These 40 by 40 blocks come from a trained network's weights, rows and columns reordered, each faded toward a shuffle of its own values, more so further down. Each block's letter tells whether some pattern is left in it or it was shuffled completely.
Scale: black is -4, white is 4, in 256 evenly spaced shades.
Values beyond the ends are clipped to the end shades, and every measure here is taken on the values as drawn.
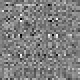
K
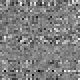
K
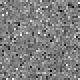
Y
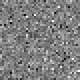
Y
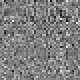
K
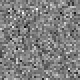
Y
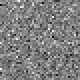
Y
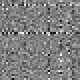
K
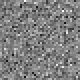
Y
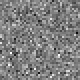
Y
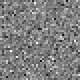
Y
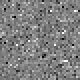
Y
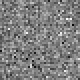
Y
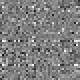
K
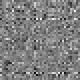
K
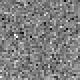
Y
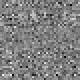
K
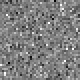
Y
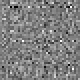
K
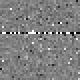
K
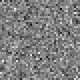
Y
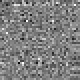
K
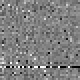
K
